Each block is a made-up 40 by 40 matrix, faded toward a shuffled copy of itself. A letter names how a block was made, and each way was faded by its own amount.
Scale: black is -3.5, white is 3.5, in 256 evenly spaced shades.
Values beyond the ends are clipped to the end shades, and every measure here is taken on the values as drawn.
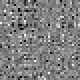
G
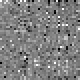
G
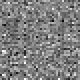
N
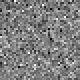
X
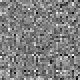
N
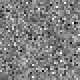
X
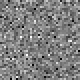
X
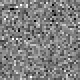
X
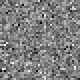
X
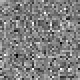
N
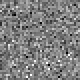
X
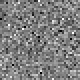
X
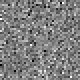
X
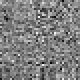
N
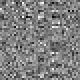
N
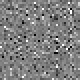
G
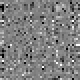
G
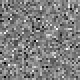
X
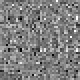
N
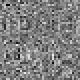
N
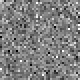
X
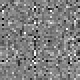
G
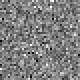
X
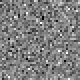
X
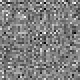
N
